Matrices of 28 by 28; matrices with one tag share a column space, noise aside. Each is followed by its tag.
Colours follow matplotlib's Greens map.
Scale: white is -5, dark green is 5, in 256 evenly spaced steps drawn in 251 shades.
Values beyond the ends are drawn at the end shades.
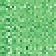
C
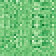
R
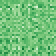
C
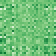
C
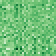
C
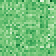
R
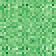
C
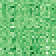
C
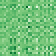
C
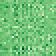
C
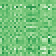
C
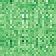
R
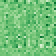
R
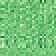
R
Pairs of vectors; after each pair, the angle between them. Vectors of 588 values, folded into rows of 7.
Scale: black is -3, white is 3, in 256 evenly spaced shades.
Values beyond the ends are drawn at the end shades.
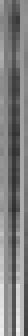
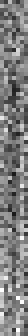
partly aligned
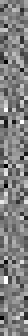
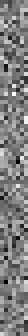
partly opposed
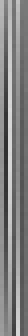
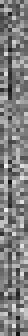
partly opposed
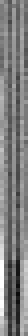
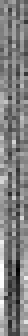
nearly parallel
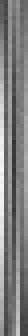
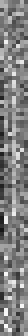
partly opposed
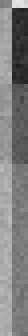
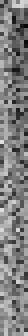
partly aligned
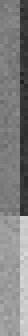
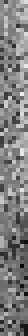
partly opposed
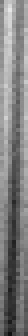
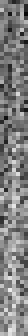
partly opposed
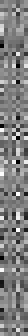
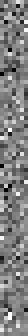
orthogonal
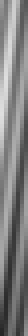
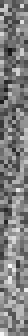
partly opposed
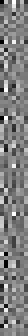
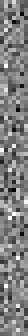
partly aligned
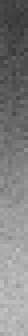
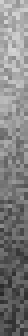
nearly opposite
